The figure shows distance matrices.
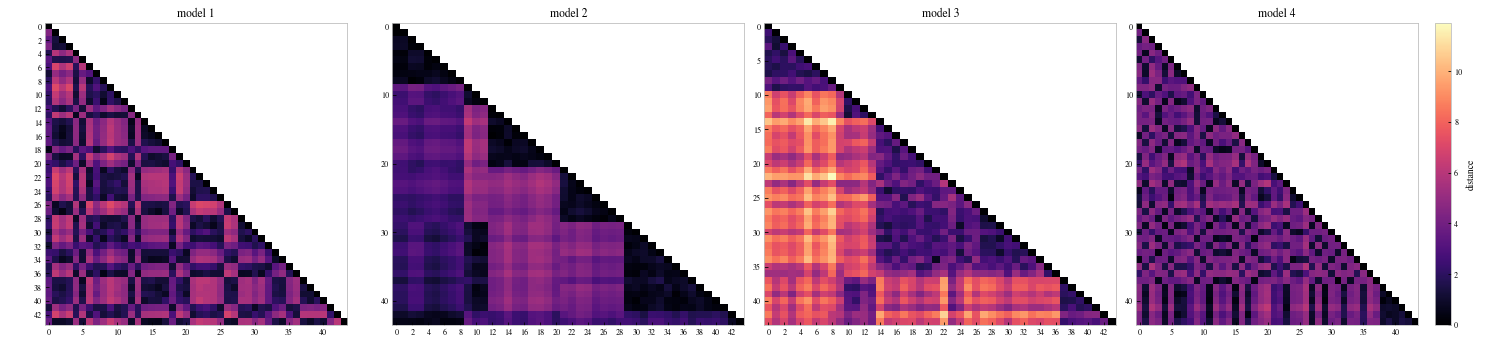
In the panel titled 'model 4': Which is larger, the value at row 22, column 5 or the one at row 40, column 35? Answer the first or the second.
the first
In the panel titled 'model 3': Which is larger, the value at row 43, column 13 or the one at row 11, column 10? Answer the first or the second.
the first
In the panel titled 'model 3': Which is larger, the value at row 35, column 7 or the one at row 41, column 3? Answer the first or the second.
the first
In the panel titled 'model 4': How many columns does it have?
44
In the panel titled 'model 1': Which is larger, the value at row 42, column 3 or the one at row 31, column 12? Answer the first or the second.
the first
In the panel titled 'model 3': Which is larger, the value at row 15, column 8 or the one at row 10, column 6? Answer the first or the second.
the first
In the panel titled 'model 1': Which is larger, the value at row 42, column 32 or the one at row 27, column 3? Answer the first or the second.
the first
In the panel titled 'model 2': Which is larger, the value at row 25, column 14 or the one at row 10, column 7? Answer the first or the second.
the first
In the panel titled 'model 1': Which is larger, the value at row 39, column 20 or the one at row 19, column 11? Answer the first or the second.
the second
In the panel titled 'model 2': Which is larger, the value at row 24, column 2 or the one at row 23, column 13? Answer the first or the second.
the second
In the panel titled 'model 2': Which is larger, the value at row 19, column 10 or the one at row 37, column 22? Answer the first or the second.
the first
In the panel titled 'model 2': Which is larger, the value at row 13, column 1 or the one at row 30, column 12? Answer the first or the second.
the second
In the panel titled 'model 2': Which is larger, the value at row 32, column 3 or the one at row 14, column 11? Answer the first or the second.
the second
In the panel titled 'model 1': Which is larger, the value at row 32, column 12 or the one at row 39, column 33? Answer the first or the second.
the first
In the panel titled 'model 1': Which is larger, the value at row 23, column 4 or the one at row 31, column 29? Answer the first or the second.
the first
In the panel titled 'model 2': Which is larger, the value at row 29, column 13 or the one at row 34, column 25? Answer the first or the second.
the first
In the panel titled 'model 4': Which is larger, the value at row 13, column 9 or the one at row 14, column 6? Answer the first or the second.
the second
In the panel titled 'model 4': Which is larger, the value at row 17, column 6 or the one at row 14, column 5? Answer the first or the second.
the second
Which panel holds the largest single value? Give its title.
model 3
